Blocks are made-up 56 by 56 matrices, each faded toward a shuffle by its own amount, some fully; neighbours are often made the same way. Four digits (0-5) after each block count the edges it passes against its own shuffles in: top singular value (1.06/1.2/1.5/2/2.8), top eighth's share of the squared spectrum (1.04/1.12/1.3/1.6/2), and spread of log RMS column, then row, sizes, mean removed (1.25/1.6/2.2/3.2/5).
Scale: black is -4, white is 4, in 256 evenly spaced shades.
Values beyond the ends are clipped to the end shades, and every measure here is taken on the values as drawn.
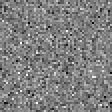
0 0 0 0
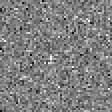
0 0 0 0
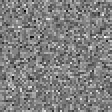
0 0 0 1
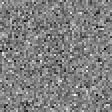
0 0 0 2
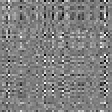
5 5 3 3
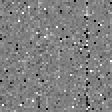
3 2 1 0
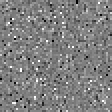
0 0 0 0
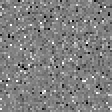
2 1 0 0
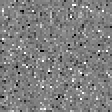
1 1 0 0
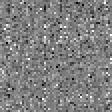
3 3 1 0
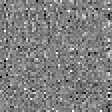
4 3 2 1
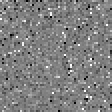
1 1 0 0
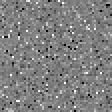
0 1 0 0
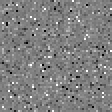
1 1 0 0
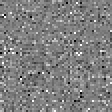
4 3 1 2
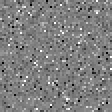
1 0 0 0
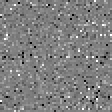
3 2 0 1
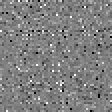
3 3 1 1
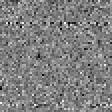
2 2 0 2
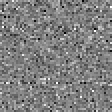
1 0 0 1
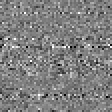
2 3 0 3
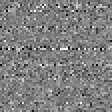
2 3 0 3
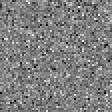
2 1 0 0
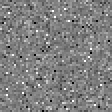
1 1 0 0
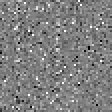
2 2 1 0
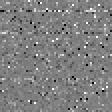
3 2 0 1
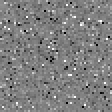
1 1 0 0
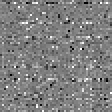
3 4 1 2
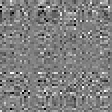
4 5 3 3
